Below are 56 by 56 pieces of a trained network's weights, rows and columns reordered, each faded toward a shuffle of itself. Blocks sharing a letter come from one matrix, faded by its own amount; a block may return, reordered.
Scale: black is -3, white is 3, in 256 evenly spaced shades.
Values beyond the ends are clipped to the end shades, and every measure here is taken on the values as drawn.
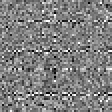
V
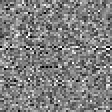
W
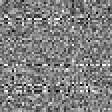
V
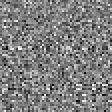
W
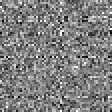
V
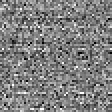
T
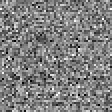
T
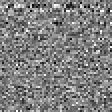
W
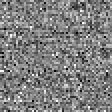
T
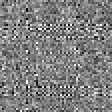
V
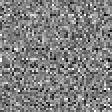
W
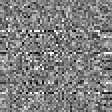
V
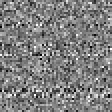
W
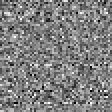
W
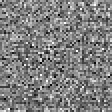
T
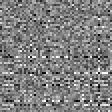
V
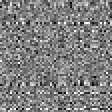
V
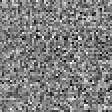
T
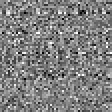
W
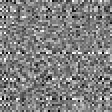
V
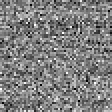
T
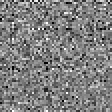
W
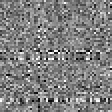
V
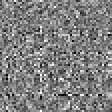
V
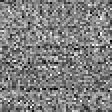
T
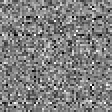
W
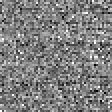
T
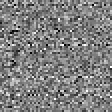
V
